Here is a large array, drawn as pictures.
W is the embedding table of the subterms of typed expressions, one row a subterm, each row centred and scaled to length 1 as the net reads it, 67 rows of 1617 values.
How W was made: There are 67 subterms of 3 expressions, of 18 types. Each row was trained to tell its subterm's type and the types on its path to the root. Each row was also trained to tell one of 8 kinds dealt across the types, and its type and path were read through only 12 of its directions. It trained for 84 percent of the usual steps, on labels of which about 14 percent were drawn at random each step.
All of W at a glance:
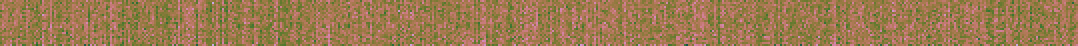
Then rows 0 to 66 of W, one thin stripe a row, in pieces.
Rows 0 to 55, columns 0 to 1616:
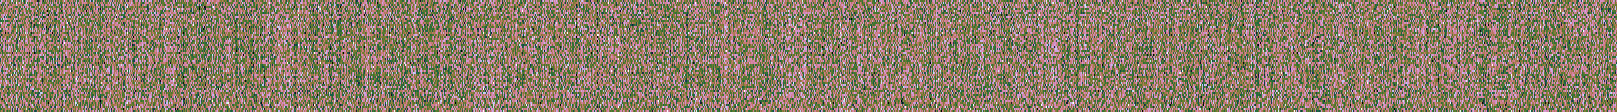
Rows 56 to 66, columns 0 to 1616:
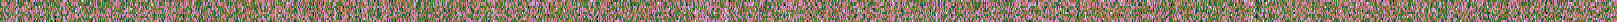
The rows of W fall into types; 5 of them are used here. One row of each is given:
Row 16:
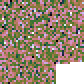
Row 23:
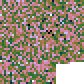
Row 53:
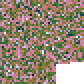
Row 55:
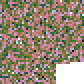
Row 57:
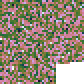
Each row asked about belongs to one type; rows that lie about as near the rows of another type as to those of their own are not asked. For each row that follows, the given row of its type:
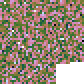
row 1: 55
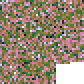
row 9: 53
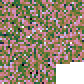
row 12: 57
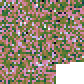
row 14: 23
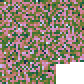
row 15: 23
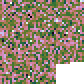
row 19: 16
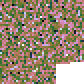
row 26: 55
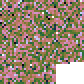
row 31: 16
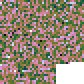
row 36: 23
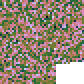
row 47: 57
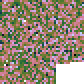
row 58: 57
